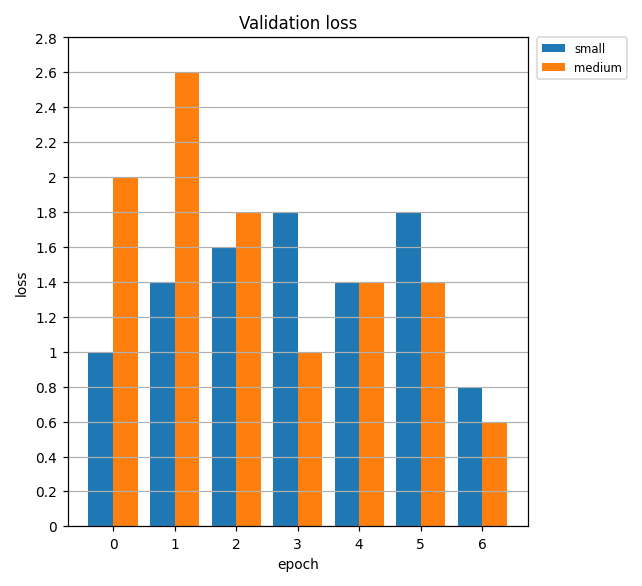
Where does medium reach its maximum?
1
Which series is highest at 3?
small
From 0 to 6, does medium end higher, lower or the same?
lower
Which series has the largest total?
medium
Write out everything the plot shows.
Title: Validation loss
x-axis: epoch, ticks 0 1 2 3 4 5 6
y-axis: loss, ticks 0 0.2 0.4 0.6 0.8 1 1.2 1.4 1.6 1.8 2 2.2 2.4 2.6 2.8
Legend: small, medium
Values:
small: 1 1.4 1.6 1.8 1.4 1.8 0.8
medium: 2 2.6 1.8 1 1.4 1.4 0.6
